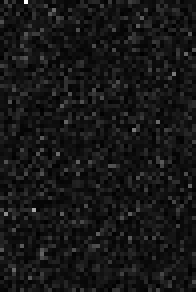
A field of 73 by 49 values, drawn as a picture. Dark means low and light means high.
Stripes: none. Grain: fine. Histogram: skewed, a long tail of high values. Average level on the scale: 10%. Mirror symmetry: none. Slope: none.
